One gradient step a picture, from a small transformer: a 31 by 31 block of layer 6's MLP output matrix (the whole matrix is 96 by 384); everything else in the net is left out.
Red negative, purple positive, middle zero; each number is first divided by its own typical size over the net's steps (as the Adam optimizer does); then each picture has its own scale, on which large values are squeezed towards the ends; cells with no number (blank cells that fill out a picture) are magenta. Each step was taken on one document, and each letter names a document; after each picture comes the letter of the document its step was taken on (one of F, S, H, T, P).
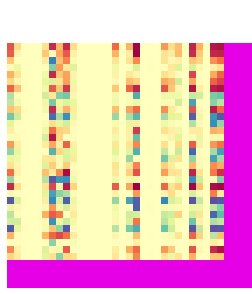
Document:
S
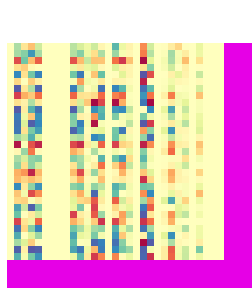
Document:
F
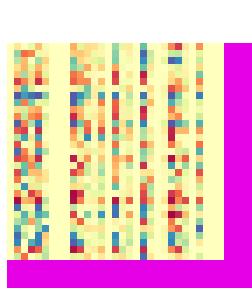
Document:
F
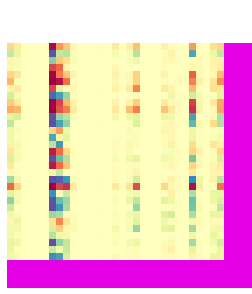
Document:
S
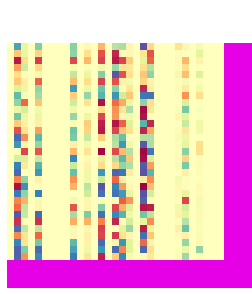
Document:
F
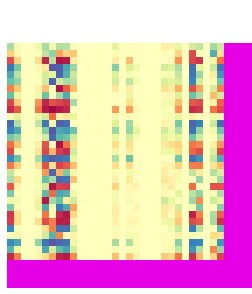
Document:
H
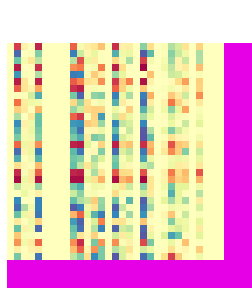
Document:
F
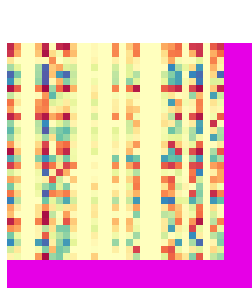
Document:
H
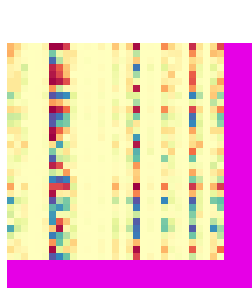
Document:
S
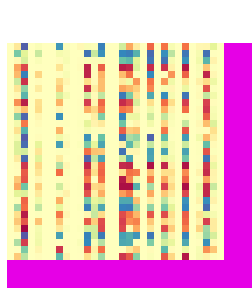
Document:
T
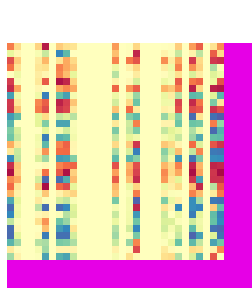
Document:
H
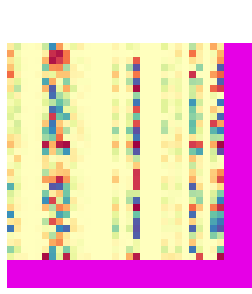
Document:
S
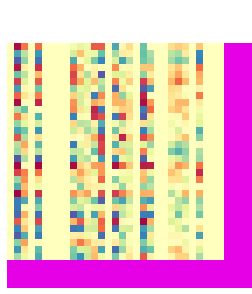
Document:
F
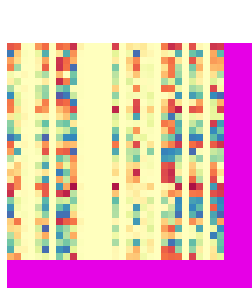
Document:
H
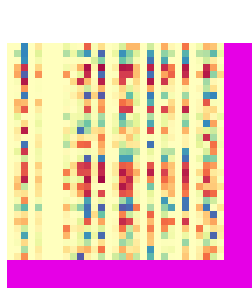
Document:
T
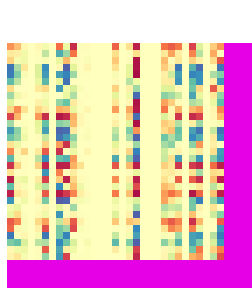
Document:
H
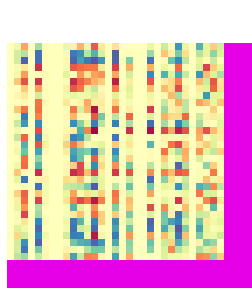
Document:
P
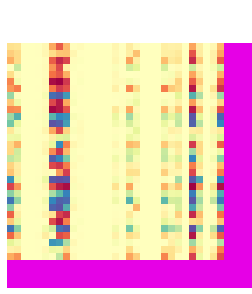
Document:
S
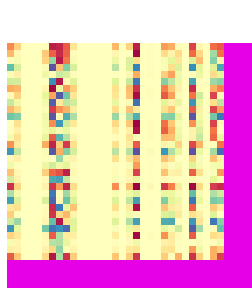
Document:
S
